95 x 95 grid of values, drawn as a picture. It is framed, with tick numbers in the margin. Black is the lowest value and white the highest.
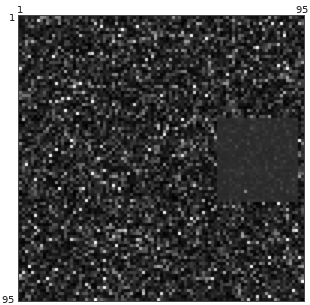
The middle right is the calmest part. There are no regular stripes. No row or column stands out. Most values sit low, with a long tail of high ones. Overall the values sit about 20% of the way up the scale. There is no overall slope. An odd patch, calmer than its surroundings, sits in the middle right. Fine speckle covers the field.
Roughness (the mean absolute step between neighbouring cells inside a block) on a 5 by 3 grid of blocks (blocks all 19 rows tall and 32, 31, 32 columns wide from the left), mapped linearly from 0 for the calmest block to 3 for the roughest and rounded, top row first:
3 3 3 | 3 3 2 | 3 3 0 | 3 3 2 | 3 3 3
